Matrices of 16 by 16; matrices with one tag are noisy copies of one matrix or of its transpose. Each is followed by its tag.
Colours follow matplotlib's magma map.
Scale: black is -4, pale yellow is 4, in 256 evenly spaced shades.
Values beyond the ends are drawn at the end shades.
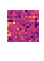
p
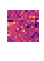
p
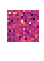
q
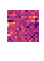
p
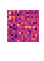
q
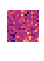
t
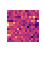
p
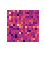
q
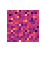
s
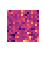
t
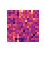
p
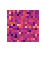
q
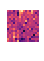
p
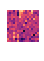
p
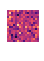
q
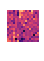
p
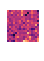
t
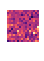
t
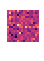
q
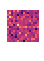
q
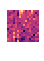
p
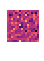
s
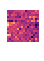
p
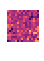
t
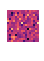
s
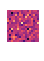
s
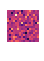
s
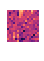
p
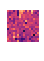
p
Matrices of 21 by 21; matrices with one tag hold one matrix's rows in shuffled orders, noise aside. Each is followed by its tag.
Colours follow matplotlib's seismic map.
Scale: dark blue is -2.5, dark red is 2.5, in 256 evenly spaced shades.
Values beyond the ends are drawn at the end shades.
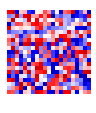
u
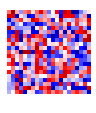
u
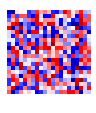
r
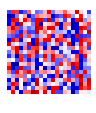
r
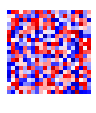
r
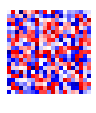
r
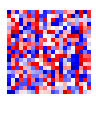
r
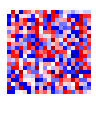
r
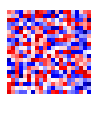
u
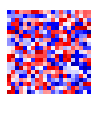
u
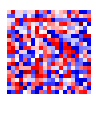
u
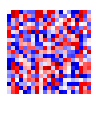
r
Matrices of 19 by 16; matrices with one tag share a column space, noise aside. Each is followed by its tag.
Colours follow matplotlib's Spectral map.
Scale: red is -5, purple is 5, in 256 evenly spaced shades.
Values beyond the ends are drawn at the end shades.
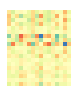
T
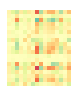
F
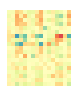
T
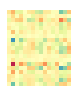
F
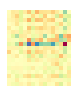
T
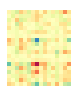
F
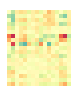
T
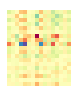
T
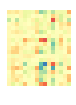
F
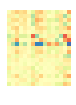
T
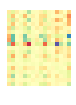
T
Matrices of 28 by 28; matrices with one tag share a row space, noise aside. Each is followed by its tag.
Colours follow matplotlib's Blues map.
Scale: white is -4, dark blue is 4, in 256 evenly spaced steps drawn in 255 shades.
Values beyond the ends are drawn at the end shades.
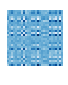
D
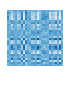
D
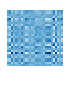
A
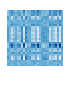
D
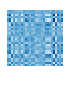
A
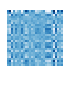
A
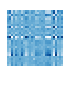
A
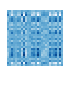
D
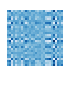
A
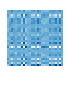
D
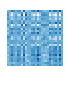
D
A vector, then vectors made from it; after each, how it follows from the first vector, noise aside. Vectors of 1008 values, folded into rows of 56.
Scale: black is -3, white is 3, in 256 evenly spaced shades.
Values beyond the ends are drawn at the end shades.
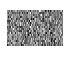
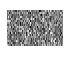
negated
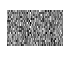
copied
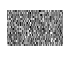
negated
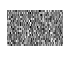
negated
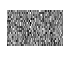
copied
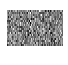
copied
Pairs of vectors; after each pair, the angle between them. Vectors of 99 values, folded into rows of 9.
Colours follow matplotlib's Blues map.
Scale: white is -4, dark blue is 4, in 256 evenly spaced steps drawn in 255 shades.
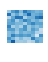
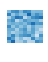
nearly parallel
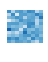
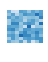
partly aligned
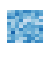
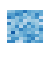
nearly parallel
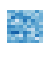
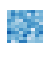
partly aligned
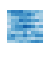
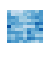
nearly opposite
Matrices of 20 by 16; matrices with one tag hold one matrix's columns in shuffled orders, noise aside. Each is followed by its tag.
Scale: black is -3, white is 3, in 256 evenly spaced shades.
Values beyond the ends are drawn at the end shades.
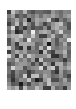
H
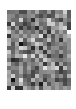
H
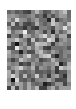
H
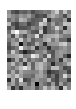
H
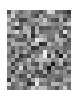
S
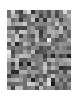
S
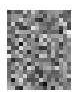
H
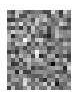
S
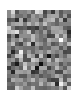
S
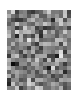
S
